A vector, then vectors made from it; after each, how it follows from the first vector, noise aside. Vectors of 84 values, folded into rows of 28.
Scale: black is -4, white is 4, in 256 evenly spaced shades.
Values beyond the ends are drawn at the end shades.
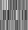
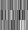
reversed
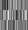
negated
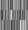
reversed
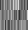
wrapped around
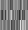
reversed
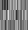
negated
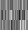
reversed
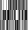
scaled up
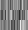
reversed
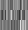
reversed
